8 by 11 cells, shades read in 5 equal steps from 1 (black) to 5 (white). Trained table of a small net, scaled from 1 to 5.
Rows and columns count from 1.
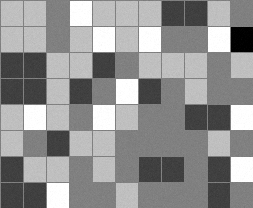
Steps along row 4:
same up down up up down up up down same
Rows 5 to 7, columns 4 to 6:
3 5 4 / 4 4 3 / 3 4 3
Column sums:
24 26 29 28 30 30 26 23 24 25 27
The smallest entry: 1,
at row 2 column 11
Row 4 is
2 2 4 2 3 5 2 3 4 3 3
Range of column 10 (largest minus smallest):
3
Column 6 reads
4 4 3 5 4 3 3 4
